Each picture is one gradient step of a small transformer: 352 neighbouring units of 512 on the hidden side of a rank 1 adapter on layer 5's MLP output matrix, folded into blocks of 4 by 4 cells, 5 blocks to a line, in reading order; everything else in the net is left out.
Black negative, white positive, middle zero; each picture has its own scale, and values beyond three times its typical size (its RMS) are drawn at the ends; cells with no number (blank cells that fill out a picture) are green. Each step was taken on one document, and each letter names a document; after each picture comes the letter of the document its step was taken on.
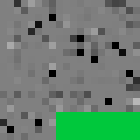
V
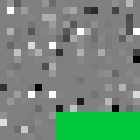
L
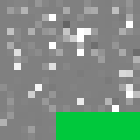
L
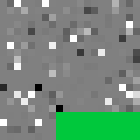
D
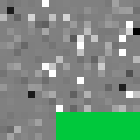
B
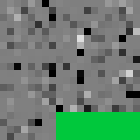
B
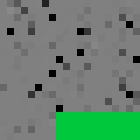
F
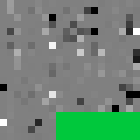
D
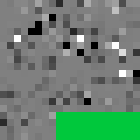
V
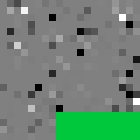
F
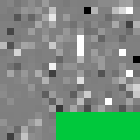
B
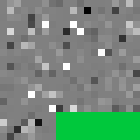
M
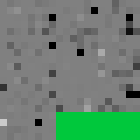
D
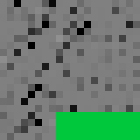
M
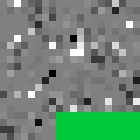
V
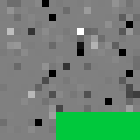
F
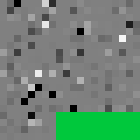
M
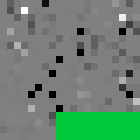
F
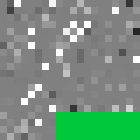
M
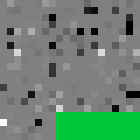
D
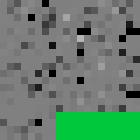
B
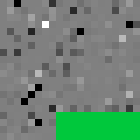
M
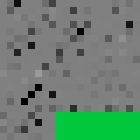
M
